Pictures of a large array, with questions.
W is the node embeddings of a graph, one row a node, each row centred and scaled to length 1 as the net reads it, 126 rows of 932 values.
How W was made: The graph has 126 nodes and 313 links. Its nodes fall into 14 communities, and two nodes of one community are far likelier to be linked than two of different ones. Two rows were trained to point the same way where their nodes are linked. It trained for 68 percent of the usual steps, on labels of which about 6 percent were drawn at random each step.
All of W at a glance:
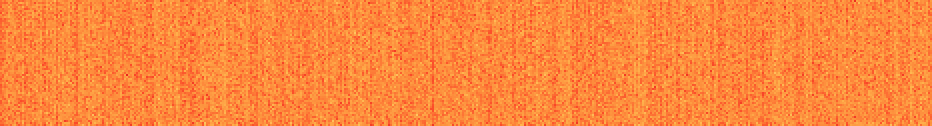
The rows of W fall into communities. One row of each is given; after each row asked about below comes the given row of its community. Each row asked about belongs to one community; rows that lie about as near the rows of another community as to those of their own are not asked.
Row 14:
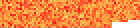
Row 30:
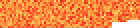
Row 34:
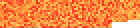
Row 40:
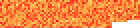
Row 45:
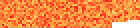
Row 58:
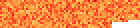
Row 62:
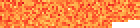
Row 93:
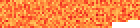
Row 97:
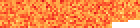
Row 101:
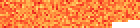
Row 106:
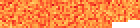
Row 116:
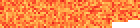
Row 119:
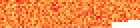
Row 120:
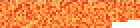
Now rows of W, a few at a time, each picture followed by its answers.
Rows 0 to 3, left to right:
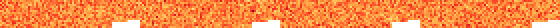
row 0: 106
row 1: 45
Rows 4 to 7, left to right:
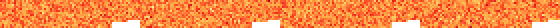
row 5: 40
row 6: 97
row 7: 120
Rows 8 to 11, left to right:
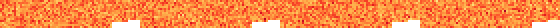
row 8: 34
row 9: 58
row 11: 93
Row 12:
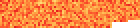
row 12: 106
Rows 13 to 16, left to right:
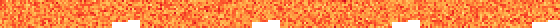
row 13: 14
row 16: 45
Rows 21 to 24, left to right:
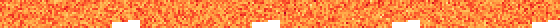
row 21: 14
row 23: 14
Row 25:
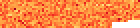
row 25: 30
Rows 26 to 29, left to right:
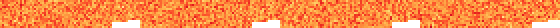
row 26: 14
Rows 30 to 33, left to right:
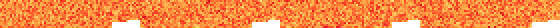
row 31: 120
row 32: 34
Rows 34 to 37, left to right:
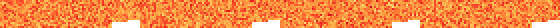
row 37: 101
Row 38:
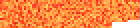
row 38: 14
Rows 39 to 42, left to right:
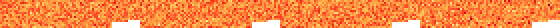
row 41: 119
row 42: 106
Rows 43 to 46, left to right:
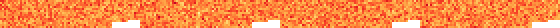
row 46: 97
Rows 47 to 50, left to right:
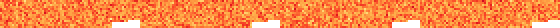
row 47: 62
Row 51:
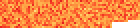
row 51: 106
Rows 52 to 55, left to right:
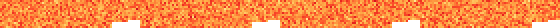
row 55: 101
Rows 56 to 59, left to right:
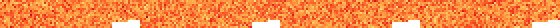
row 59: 116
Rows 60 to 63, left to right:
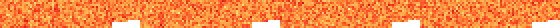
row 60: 116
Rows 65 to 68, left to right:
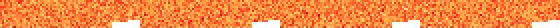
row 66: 119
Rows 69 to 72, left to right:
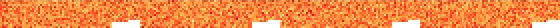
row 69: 106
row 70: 30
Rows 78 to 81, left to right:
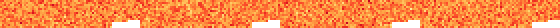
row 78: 101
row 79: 119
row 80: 62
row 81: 119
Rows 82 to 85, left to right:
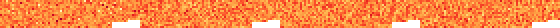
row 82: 106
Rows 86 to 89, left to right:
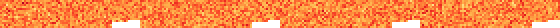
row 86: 58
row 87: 14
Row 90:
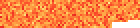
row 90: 97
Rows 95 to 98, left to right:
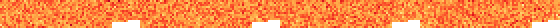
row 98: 34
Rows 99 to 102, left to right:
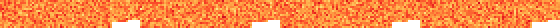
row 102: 97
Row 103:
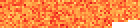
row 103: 116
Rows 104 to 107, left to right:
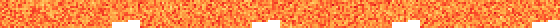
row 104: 119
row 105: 97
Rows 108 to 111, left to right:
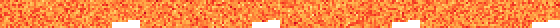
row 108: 119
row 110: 97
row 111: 34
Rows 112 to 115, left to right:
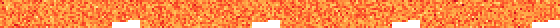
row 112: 30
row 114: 93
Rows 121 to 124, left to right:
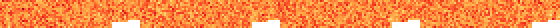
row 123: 34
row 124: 34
